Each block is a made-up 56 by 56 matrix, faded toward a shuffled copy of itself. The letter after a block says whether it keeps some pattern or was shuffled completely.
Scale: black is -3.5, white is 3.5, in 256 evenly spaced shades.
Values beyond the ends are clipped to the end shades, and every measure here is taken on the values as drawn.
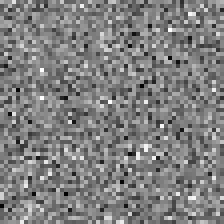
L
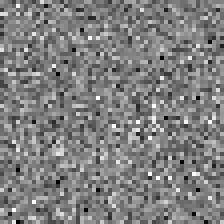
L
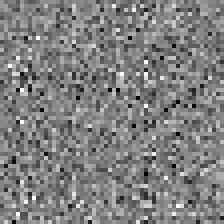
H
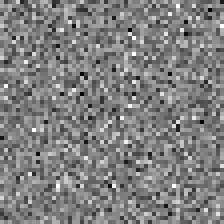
L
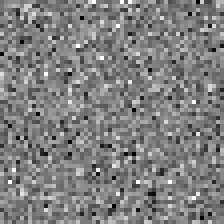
L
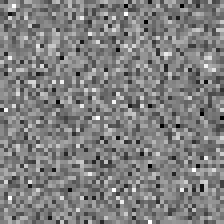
L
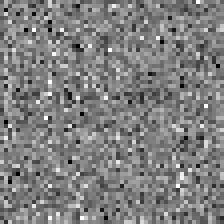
H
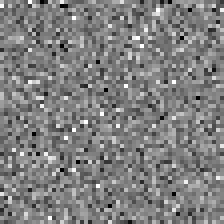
L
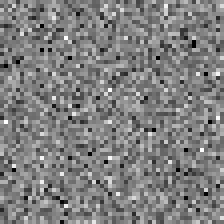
L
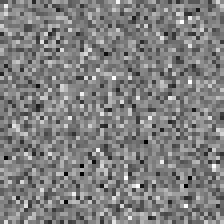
L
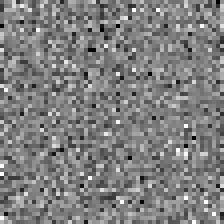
H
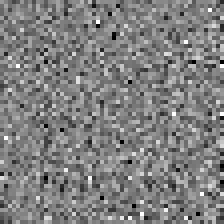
H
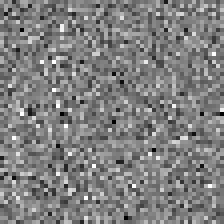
L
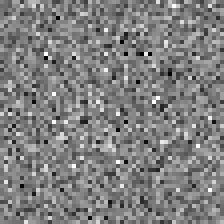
L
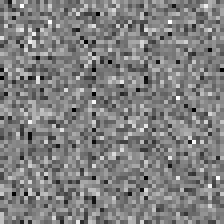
H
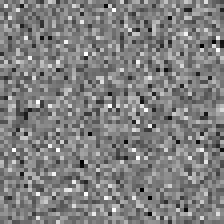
L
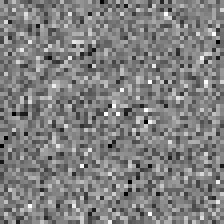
L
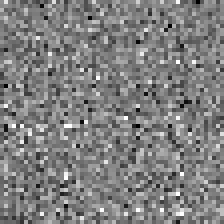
H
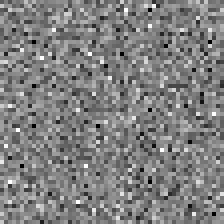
L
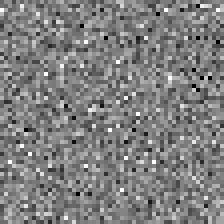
L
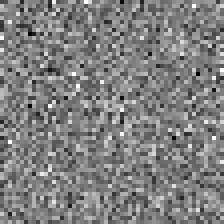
H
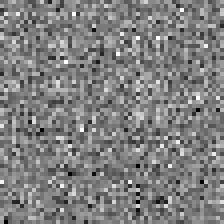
H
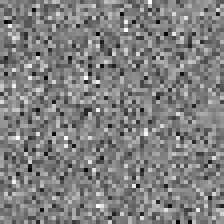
L
